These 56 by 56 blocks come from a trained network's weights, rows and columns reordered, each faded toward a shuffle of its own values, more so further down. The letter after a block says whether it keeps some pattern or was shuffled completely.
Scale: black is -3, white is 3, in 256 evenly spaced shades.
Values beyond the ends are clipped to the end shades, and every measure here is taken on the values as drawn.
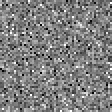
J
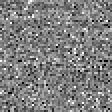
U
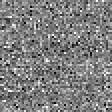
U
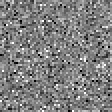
J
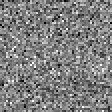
J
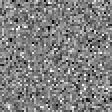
J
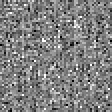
U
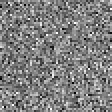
J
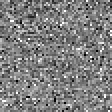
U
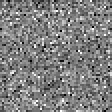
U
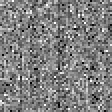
U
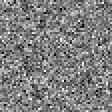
J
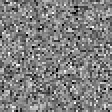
J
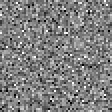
J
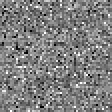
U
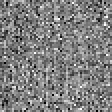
U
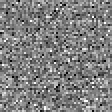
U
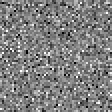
J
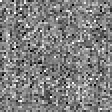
U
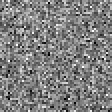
U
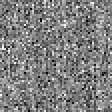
U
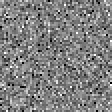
J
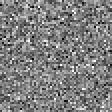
J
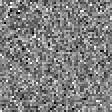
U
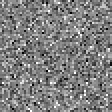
J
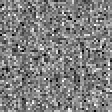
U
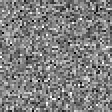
J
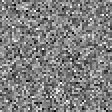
J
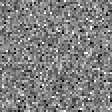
J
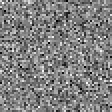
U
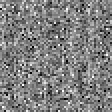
U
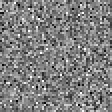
J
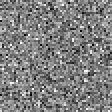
J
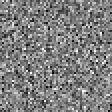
U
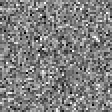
J
